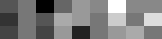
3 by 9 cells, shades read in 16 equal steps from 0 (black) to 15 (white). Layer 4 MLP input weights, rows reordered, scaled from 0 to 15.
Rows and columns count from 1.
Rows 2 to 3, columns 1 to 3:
3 7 5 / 4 7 4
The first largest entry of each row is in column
7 9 8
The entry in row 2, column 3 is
5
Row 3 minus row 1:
-1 0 4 3 -7 -1 -6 2 -1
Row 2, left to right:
3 7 5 10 9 7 12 7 13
